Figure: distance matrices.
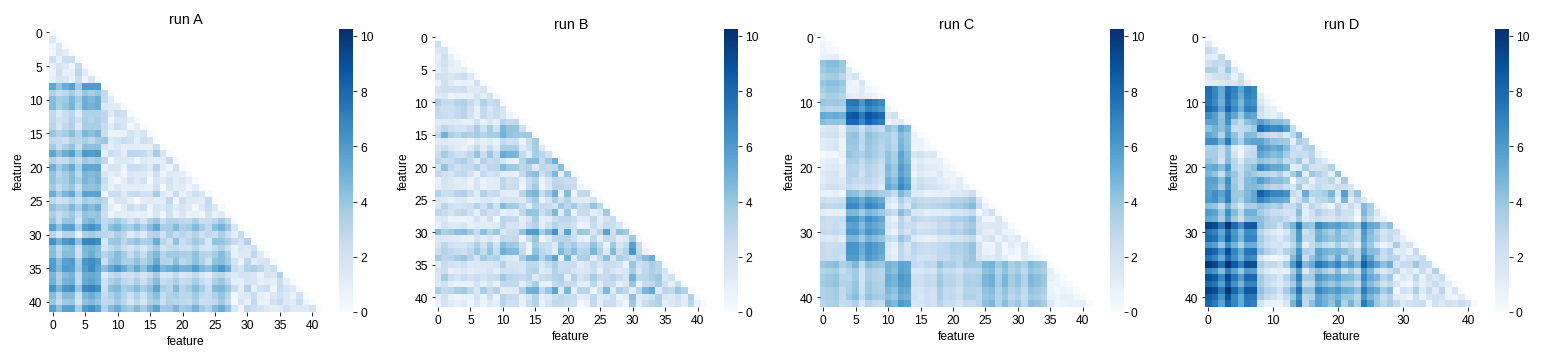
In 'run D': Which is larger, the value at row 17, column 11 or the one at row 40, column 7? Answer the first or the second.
the second
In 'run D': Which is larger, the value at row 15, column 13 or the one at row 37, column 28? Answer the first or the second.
the second
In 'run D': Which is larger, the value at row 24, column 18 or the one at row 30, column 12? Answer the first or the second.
the first
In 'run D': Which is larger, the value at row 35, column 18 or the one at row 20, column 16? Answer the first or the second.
the first
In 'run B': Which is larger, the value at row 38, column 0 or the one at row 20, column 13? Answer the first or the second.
the second
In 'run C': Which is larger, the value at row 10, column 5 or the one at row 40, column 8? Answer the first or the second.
the first
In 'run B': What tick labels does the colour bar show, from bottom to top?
0, 2, 4, 6, 8, 10
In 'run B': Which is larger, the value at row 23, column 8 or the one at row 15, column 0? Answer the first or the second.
the second
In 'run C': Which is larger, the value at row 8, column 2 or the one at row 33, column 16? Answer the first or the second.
the first
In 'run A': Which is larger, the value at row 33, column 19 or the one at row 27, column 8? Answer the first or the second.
the first
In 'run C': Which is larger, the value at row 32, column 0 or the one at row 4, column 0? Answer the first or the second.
the second
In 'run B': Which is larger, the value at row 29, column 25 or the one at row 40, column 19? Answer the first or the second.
the second
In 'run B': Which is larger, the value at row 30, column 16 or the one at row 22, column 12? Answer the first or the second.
the first
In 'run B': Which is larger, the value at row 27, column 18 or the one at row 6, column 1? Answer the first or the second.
the first
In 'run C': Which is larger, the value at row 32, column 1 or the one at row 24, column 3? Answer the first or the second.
the first
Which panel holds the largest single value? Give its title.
run D
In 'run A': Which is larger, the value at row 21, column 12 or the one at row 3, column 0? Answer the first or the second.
the first
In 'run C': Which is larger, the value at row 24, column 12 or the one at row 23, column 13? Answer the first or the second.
the second
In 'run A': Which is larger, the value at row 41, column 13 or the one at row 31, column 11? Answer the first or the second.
the first
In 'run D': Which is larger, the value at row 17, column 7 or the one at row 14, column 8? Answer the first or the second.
the second
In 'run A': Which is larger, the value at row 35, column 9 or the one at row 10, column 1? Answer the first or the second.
the first
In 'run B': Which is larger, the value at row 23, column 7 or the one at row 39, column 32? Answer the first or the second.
the second
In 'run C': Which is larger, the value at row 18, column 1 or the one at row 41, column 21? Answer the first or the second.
the second
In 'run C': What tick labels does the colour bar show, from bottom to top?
0, 2, 4, 6, 8, 10
